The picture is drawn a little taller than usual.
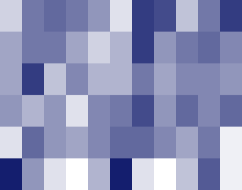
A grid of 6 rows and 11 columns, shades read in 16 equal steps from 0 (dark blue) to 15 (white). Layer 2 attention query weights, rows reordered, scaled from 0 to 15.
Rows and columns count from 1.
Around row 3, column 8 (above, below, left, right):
8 8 6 7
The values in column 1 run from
0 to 13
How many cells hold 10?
5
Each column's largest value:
13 10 13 15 12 13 13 15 11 7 14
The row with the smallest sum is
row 1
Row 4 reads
8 10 8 13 7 6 3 8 5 7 5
